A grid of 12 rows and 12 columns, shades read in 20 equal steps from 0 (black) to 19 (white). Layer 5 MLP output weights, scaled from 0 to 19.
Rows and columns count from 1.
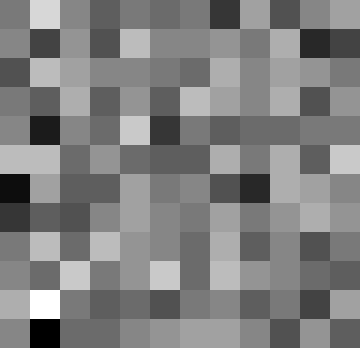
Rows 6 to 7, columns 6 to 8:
7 7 13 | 9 10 6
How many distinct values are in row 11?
9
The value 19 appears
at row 11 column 2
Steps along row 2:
down up down up down same up down up down up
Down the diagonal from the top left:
9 5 12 7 15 7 10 12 7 10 5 7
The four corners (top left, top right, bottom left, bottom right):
9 12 10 7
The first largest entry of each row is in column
2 5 2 7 5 12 10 11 2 3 2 7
